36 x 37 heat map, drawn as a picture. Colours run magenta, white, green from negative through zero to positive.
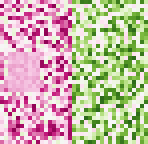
An odd patch, calmer than its surroundings, sits in the middle left. The middle left is the smoothest part. A vertical seam about 50% of the way across splits the table, and the right part is higher.
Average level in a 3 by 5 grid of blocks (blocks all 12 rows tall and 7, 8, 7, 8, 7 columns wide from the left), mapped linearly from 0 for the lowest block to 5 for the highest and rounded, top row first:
0 0 2 4 5
0 0 3 5 5
0 0 2 5 5
